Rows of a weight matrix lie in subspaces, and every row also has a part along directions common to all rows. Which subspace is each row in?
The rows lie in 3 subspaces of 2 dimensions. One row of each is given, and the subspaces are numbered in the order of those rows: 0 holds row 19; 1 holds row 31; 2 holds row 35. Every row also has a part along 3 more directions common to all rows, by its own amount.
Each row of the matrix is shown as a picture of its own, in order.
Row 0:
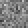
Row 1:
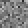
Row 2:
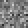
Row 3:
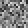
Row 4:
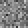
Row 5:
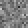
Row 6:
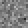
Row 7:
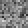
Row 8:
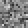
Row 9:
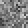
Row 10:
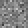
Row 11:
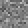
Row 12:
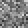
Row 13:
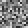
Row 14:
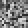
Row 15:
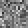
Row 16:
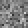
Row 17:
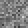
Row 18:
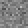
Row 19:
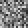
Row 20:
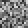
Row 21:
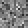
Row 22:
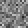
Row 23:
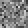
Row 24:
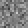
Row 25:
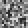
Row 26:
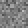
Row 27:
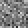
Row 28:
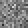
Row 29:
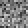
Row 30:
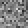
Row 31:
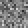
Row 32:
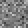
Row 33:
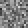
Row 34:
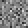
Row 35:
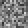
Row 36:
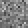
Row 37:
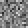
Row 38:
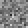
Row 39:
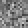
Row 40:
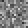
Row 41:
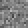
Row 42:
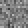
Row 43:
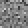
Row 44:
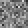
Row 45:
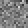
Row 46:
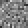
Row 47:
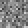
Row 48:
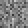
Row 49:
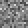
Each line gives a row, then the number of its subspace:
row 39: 2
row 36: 1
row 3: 1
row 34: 0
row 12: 0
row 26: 1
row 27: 0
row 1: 1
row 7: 0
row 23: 1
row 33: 0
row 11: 1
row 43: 1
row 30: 2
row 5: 0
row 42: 0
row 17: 0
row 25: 2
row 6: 2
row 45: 1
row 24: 2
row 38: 2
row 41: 2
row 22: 0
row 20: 1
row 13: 0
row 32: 0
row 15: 1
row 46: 1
